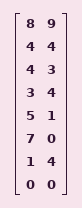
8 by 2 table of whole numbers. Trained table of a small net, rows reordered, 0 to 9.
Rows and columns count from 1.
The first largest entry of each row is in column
2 1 1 2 1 1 2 1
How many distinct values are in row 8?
1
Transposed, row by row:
8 4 4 3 5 7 1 0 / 9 4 3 4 1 0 4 0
